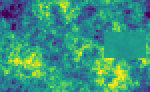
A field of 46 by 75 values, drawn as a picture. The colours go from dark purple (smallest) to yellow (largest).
The ninth with the lowest average is the top left. In the middle right lies a patch that is calmer than the rest. The ninth with the highest average is the bottom right. Neither half mirrors the other.
